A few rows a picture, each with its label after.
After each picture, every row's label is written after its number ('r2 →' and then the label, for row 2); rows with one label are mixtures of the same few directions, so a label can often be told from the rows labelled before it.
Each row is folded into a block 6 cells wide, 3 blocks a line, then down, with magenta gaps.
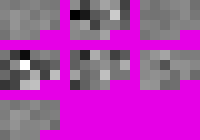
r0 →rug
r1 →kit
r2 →kit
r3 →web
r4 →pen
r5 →web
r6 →rug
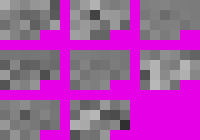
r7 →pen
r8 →web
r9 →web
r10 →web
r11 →web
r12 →rug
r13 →web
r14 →rug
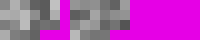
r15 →kit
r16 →kit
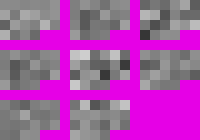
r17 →web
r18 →rug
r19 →kit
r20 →rug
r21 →pen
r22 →kit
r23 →web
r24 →pen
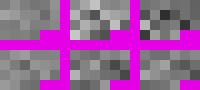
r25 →kit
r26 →web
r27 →web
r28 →web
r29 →rug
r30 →rug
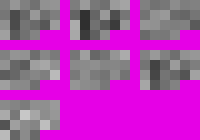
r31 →rug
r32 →rug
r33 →rug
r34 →rug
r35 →pen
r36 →rug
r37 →web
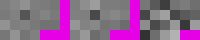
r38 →web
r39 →web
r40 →web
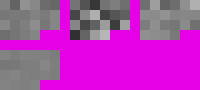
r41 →pen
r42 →web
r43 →pen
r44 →kit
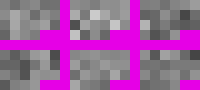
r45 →rug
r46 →web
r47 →rug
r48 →kit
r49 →web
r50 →pen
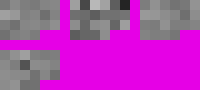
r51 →kit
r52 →pen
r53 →kit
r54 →web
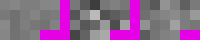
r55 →rug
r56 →web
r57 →pen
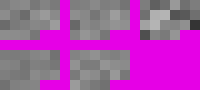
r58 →rug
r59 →rug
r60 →rug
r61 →kit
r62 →web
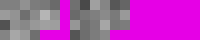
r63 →rug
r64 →pen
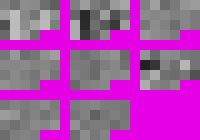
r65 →rug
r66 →rug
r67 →pen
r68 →pen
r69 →kit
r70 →kit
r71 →kit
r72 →web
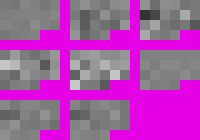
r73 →pen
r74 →rug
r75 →kit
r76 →kit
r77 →web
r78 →web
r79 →kit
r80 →kit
